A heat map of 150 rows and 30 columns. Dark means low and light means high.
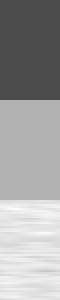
It is made of 3 by 1 panels. Panel 1,1: low, flat. Panel 2,1: high, flat. Panel 3,1: very high, streaked across, faint in contrast.
